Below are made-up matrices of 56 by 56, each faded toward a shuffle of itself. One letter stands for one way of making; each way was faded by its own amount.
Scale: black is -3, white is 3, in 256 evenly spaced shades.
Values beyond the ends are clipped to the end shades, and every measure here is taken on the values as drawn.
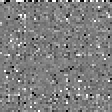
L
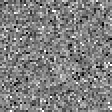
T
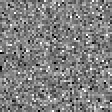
T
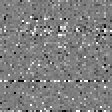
L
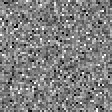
T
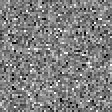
T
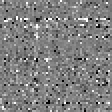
L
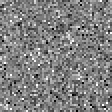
T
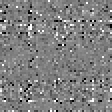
L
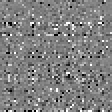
L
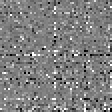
L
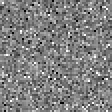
T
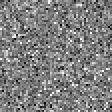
T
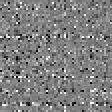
L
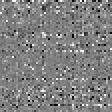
L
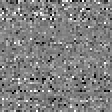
L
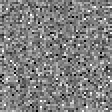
T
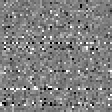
L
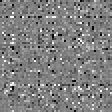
L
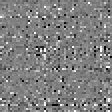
L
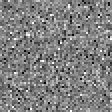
T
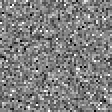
T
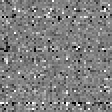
L
